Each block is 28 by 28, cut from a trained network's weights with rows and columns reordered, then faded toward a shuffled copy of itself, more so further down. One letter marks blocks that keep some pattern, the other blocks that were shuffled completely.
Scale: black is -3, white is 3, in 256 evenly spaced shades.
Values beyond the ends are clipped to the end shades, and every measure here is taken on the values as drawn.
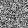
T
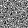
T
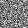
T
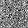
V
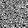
V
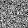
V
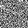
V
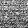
V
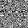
V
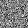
T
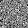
T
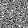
T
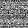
V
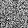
T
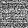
V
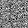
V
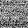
V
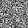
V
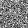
T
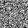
T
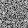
T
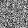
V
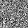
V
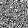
T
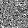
T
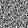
T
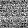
V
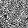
T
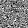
T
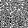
V
